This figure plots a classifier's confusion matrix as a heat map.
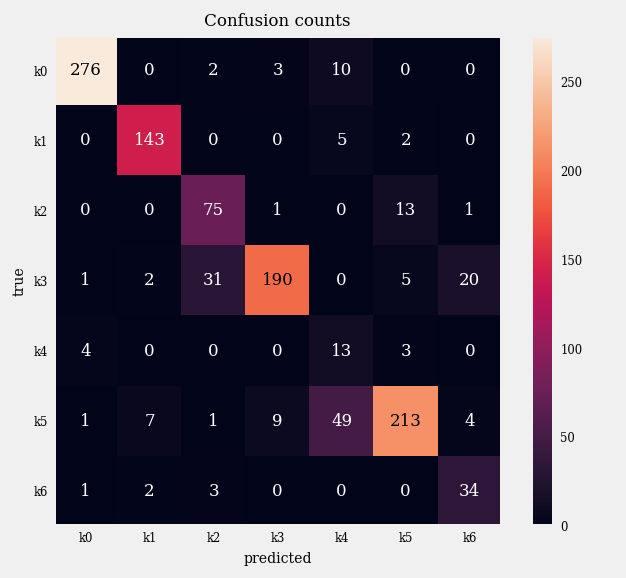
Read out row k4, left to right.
4 0 0 0 13 3 0
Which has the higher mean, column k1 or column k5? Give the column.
k5
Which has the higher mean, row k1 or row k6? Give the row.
k1
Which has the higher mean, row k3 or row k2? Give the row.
k3
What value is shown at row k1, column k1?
143
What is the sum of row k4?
20
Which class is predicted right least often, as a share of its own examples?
k4
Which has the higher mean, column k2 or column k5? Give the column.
k5
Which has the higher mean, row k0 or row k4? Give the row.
k0
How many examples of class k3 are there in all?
249
